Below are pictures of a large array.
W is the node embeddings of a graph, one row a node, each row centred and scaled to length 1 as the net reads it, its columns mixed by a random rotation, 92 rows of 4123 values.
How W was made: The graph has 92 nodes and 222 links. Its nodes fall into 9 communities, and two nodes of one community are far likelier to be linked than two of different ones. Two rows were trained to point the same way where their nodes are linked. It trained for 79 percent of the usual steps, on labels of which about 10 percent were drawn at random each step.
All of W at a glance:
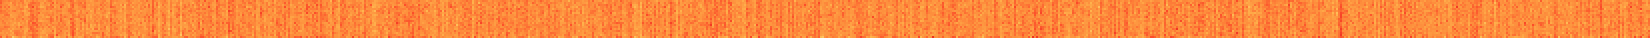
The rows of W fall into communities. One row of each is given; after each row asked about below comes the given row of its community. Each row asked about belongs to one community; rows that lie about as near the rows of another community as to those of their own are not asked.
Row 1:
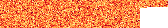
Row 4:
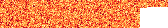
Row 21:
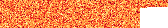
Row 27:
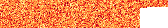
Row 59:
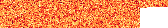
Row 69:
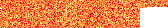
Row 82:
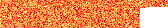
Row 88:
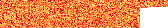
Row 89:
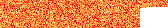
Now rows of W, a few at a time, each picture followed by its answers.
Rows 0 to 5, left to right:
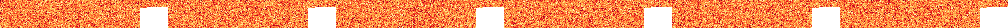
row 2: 4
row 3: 88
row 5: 89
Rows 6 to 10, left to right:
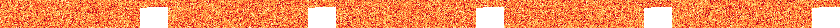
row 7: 82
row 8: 88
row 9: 21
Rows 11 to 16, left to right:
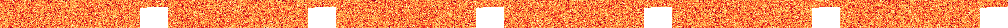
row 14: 59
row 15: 89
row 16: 89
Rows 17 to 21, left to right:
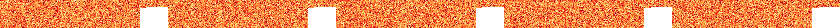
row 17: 59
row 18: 89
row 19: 69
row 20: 88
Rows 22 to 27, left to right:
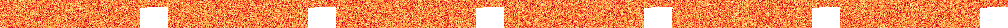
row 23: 4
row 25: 4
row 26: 69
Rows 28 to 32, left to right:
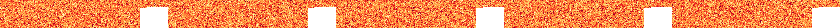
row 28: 69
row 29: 69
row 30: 88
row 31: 88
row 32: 4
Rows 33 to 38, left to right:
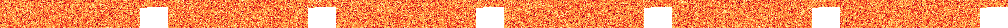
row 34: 59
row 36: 82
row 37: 89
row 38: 4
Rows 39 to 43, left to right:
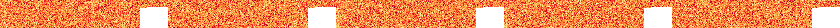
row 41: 82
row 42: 82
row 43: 82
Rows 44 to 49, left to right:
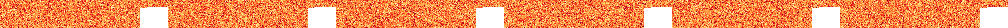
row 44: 89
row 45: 89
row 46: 69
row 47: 1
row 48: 59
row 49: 21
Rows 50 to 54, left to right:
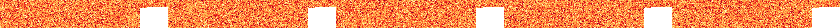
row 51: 59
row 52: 59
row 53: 27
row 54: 89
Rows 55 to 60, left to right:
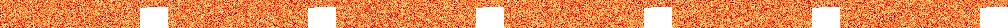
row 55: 21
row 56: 69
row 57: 69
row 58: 21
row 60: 69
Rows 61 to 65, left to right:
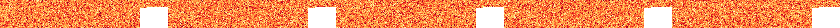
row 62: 21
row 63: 1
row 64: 21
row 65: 88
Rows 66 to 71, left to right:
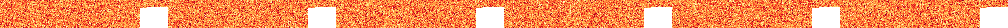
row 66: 4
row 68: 82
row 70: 59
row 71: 82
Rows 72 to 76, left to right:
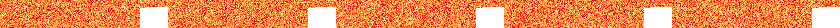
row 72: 88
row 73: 27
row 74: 69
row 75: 89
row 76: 82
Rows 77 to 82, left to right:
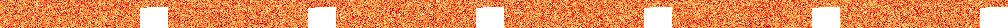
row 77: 1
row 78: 27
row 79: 88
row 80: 89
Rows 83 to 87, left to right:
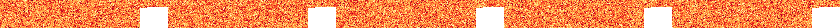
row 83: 88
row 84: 59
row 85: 82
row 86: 82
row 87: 59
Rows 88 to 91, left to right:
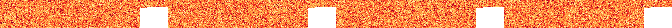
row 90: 88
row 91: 59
